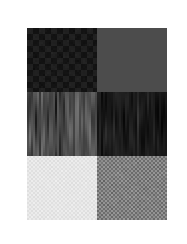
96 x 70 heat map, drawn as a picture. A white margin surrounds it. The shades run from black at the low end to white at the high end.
It is made of 3 by 2 panels. Panel 1,1: very low, checkered, faint in contrast. Panel 1,2: low, flat. Panel 2,1: low, streaked downward. Panel 2,2: very low, streaked downward, faint in contrast. Panel 3,1: very high, checkered, faint in contrast. Panel 3,2: middling, checkered.
